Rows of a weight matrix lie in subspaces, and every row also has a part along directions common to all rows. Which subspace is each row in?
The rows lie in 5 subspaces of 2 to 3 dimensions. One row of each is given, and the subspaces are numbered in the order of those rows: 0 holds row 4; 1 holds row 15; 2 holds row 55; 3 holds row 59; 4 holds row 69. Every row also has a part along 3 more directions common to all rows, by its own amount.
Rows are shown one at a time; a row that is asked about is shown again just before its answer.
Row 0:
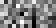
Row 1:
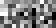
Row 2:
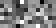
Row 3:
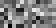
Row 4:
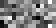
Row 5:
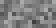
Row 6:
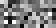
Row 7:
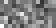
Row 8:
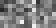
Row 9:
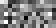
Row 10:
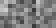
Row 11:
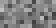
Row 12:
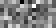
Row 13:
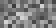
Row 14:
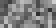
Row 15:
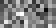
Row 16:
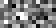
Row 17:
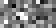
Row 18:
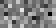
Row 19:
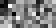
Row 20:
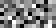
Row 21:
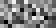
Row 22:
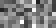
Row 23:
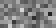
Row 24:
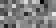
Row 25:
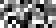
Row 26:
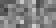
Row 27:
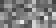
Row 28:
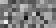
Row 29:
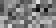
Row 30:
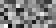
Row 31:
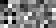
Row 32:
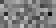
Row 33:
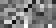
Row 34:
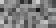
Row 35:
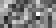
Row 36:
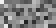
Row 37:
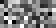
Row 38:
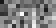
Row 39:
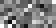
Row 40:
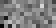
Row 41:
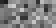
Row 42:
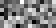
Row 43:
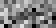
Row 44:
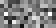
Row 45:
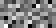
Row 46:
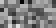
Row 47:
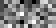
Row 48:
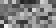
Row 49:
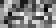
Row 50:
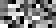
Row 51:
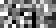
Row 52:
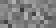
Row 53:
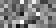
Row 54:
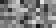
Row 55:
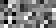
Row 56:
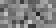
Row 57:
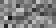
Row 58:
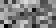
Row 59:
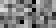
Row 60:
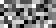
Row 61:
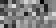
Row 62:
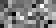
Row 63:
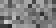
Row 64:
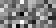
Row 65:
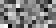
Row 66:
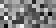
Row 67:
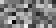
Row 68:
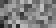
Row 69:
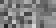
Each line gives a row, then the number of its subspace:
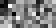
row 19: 3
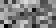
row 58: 4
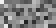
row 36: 0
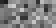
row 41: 1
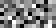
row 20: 0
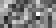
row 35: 3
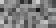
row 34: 0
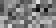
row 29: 0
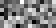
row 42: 3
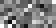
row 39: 1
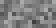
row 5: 3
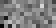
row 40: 1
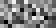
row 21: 2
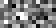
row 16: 1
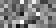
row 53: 4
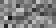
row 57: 0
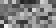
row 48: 4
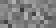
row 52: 2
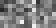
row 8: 3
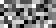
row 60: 0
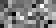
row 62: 0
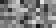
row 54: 1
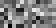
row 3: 0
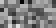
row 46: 0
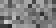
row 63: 1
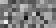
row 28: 2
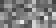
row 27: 3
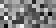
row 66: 2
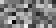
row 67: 1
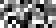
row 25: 1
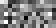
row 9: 2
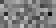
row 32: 2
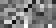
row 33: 1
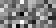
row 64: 4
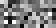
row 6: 2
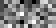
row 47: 4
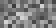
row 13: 1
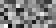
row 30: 0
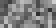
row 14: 3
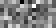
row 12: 0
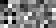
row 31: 2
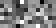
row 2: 1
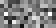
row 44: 2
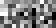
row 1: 4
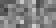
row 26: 3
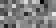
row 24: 4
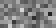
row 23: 2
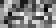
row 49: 3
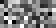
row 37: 2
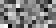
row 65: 0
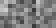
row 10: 3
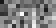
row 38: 4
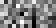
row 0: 4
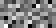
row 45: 0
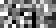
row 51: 4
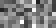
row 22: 3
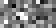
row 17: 1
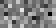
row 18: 2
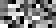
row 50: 0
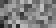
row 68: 1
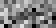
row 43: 4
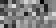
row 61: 4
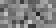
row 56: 2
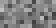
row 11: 3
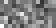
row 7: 1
